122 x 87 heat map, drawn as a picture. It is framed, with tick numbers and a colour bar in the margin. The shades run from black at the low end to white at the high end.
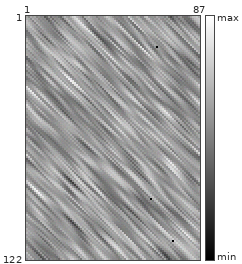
Histogram: bell-shaped. Odd rows or columns: none. Mirror symmetry: none. Slope: none. Lone odd cells: 3, each lower than its neighbours. Grain: diagonal, down to the right.
